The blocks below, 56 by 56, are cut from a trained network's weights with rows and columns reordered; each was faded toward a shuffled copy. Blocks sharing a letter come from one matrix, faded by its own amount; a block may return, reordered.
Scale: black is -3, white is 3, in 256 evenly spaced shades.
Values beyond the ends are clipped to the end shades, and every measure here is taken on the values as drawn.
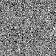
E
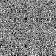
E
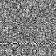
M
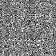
E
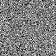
E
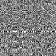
M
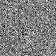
E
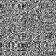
M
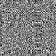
M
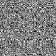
M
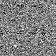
E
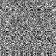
M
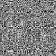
M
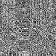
M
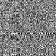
M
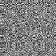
M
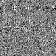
E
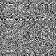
M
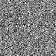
E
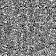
E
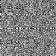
M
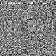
M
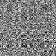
M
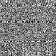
M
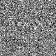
E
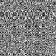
M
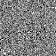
E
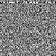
M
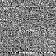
M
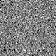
E
